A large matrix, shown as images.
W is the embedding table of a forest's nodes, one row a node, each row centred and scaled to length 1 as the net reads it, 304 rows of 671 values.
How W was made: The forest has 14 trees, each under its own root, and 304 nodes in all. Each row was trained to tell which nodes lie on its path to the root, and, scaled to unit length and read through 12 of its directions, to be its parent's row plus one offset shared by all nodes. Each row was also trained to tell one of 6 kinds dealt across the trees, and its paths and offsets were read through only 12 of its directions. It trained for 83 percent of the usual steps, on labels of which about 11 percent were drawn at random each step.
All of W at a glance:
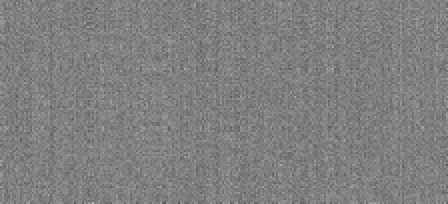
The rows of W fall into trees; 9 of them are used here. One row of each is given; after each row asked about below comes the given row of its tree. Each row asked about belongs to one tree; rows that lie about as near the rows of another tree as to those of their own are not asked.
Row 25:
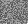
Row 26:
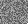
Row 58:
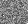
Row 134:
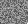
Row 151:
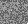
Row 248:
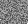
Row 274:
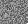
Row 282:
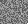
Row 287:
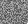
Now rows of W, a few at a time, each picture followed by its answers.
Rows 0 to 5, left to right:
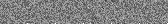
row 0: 274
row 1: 25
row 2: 134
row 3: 134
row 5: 26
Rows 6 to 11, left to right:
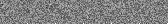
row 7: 248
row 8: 151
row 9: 248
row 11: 26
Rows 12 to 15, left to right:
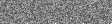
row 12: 134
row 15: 248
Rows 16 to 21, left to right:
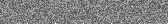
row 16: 248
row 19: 134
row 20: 274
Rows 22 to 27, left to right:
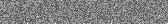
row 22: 58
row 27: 134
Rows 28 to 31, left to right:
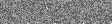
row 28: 134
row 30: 248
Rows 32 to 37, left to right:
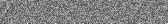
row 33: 58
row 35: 58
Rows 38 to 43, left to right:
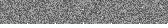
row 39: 25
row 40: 25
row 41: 25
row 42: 151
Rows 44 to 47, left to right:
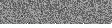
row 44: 26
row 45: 274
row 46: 134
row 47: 134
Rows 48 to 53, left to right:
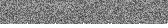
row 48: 151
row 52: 26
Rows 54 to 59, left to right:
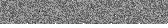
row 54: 58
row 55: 248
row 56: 274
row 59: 58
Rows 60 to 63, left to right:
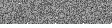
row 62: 274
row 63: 25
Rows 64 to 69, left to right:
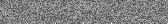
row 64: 274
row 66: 134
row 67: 151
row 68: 26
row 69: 58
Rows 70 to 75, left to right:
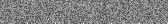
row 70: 134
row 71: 248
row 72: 134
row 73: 58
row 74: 25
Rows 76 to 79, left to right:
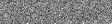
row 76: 274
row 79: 151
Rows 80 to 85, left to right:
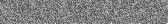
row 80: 58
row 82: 248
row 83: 25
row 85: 274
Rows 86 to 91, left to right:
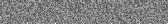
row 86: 25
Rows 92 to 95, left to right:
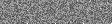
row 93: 26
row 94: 26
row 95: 25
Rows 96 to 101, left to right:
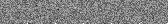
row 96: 287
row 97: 58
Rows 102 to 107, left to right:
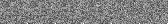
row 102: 58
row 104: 134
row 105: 134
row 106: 134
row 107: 248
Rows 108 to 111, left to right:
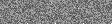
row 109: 25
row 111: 248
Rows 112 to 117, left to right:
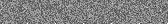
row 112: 58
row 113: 274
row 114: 134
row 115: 274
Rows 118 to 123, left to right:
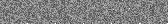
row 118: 134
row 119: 25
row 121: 25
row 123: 274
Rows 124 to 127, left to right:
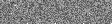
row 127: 274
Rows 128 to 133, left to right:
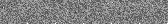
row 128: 25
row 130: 26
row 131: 25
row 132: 25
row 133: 287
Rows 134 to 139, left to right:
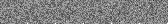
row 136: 151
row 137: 134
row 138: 25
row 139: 25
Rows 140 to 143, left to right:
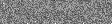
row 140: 134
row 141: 287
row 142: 151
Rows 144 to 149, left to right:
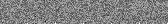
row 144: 287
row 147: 274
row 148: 25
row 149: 25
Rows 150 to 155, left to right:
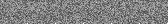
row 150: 287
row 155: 134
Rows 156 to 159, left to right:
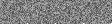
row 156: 26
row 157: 274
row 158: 58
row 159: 25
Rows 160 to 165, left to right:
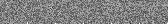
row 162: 25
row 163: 248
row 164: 25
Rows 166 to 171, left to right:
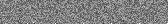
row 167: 58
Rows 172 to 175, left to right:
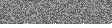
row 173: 26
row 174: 134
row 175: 287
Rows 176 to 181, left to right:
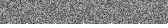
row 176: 274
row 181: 58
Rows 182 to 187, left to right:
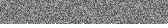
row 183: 25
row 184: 58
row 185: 274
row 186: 26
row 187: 58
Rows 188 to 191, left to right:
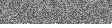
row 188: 248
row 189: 287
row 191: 248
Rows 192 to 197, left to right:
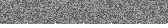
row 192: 248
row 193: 134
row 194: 25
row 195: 287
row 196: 274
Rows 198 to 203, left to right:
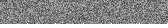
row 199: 274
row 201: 58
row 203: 25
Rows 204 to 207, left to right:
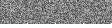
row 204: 287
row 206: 248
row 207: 274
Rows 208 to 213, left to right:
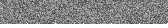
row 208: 26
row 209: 58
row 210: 274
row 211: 274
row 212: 26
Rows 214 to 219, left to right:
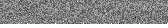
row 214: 151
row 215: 134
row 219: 151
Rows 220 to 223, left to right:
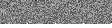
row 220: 274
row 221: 134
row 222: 134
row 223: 274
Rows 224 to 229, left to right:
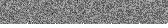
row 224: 151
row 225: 26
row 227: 248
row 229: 248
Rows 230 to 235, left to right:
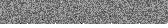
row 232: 25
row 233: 287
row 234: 274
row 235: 134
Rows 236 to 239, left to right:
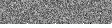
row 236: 274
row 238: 274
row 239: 58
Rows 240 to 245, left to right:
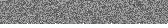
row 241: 26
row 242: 25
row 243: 134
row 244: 274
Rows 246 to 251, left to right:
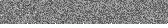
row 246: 248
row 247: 26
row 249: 134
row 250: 151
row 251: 26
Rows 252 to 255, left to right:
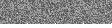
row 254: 134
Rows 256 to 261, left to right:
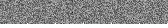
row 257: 134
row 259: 248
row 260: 134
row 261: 248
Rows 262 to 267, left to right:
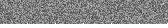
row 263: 248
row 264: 134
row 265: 151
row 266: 274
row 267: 248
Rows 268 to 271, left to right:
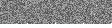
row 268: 58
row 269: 248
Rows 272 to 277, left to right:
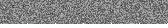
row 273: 26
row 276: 248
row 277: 58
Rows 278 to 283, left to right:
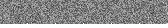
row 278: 274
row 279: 248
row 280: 274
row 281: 248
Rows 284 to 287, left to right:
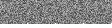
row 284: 26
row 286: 287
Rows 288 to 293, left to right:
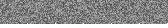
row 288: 26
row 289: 26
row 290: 274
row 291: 58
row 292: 58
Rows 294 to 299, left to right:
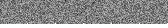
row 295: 134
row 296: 274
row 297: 25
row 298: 248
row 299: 58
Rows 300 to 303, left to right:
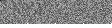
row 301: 25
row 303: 248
